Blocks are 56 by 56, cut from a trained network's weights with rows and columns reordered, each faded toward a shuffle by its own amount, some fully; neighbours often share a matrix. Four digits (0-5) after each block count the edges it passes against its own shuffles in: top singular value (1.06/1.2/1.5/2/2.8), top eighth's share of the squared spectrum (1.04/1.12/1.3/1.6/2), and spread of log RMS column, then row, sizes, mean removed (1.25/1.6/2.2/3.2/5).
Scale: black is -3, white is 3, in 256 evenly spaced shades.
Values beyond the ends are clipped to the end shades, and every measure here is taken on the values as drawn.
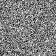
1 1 0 0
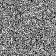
1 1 0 0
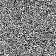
0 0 0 0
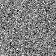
0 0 0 0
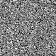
0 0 0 0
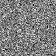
2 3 1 0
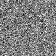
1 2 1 0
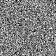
0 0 0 0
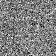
0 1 0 0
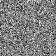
1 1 0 0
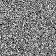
0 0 0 0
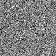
2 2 0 0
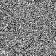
2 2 1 0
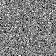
0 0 0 0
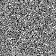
0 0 0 0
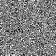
2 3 0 1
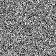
1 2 0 0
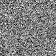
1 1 0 1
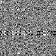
3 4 1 2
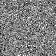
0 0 0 0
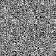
3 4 2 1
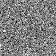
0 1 0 0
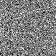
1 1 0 0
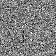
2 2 1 0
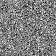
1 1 0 0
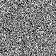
0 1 0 0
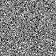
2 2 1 0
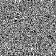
2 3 1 1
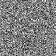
2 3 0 1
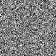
3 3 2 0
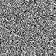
3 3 1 0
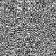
3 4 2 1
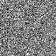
2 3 1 0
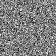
1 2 0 0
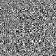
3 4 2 2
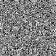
2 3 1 1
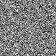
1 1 0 0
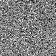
1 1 0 0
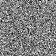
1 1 0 0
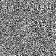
2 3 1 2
